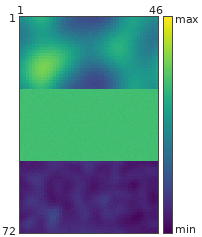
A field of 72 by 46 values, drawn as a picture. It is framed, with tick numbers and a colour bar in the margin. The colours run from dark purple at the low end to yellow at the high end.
The table splits into 3 rows of 1 panel. Panel 1,1: middling, smooth, strong in contrast. Panel 2,1: high, flat. Panel 3,1: very low, blotchy, faint in contrast.
